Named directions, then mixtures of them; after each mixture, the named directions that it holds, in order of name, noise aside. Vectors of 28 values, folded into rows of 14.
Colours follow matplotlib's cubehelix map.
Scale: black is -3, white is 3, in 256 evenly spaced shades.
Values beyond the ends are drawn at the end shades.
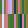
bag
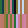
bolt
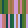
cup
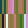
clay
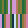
bolt, clay, cup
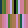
bag, bolt, clay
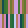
cup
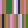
bag, bolt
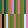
clay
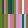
bag, bolt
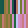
bolt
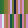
bag, bolt, cup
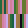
bag, clay, cup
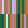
bolt, clay, cup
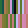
bolt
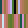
bag, bolt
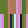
bag, cup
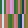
bag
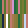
clay, cup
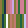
clay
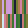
bag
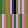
bag, bolt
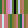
bag, bolt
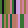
bolt, clay, cup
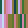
bag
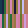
bolt, clay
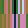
bolt, cup
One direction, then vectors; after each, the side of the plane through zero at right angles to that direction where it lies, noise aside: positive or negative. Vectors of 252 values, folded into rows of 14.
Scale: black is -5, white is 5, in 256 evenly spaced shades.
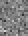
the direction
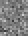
negative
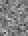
positive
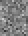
negative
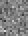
positive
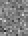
negative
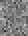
negative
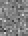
negative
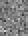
positive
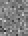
negative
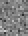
positive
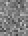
negative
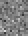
positive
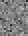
positive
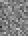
negative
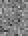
negative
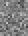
negative
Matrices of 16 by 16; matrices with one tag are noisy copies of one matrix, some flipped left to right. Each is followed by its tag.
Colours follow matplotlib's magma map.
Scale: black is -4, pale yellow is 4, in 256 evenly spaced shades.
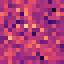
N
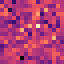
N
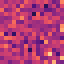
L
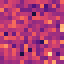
L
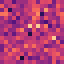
N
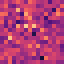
N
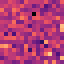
L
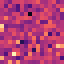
L
